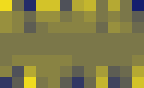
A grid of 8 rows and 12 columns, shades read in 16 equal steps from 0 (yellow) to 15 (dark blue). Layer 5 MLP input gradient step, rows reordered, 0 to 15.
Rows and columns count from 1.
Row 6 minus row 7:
1 -4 3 0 0 -1 -2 0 3 -2 -1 3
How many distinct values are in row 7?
7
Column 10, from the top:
4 7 6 8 8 8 10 12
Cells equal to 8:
39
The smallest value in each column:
0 7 0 2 2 7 4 3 3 4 7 2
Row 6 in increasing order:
7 7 7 7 7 7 8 8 8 8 8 8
